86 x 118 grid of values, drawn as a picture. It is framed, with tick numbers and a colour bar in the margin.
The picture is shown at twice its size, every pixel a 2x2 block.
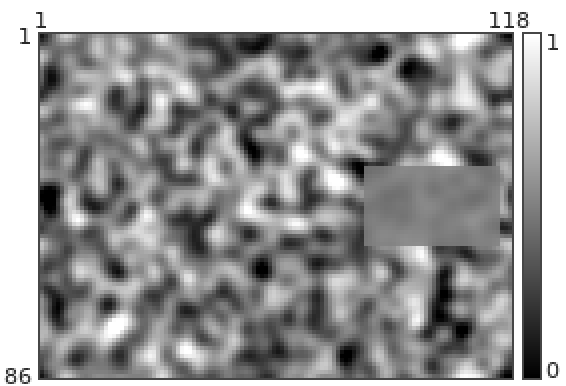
There is no seam. The middle right is the smoothest part. Overall the values sit about 50% of the way up the scale. There are no regular stripes. An odd patch, calmer than its surroundings, sits in the middle right. No overall slope runs across the table. The halves do not mirror each other. The texture is blotchy. The histogram is bell-shaped.
